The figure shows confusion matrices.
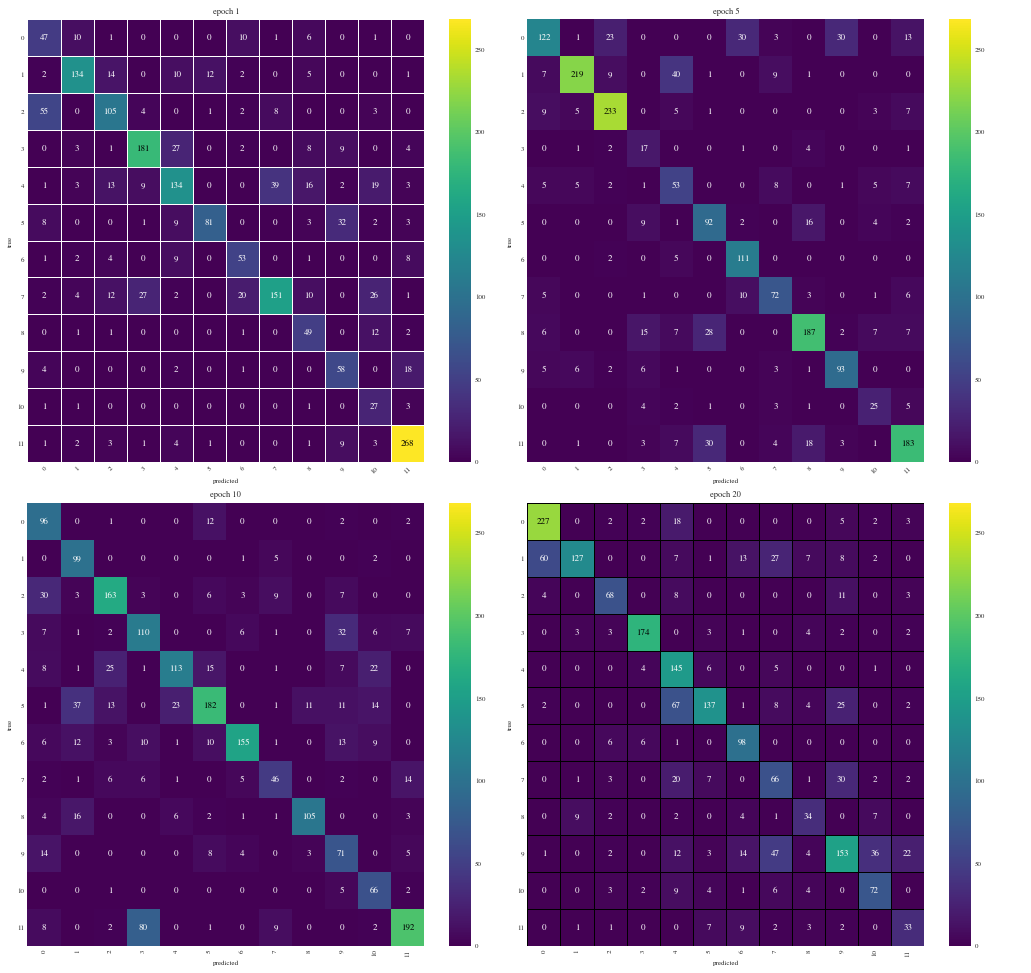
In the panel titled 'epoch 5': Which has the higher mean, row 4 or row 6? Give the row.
6
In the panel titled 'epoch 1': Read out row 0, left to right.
47 10 1 0 0 0 10 1 6 0 1 0
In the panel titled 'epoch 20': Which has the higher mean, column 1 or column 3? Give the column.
3
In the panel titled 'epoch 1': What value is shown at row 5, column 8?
3
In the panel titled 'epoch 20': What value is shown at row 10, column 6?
1
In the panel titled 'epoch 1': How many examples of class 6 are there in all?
78
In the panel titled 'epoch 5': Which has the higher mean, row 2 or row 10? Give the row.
2
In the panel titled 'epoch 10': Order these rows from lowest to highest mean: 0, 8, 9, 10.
10, 9, 0, 8
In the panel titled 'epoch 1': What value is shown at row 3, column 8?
8
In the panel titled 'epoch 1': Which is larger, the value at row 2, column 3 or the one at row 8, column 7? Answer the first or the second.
the first
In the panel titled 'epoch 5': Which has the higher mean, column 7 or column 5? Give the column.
5
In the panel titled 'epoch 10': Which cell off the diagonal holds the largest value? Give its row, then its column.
11, 3
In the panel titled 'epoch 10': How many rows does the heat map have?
12
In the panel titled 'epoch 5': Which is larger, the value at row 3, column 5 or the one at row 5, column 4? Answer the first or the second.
the second
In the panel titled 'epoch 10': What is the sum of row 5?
293
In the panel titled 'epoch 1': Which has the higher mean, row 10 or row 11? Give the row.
11
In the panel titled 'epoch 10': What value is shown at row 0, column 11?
2
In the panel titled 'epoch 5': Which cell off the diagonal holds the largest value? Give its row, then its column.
1, 4
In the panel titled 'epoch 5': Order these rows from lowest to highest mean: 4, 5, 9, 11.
4, 9, 5, 11
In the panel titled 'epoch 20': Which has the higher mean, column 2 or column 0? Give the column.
0
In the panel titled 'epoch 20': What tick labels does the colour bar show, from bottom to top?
0, 50, 100, 150, 200, 250
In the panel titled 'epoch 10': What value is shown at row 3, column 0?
7
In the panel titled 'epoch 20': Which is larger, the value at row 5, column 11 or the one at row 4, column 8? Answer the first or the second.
the first
